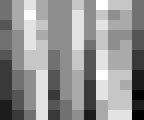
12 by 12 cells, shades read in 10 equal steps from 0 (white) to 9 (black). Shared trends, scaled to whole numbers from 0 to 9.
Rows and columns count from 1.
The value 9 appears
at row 10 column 12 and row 12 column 12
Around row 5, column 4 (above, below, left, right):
3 2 1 4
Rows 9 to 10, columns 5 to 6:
6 4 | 7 4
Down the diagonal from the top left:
5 3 1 3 4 4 2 6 1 2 2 9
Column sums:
76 54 29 22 62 50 26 68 17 32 31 83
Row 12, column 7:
4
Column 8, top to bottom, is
4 4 4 4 5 6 6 6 7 7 7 8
